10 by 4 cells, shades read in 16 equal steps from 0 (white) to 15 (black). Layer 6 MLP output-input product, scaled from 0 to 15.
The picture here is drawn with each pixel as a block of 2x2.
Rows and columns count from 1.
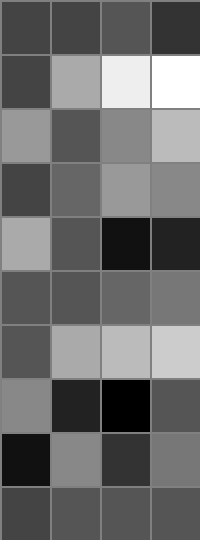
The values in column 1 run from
5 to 14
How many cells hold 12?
2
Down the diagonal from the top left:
11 5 7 7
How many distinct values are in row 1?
3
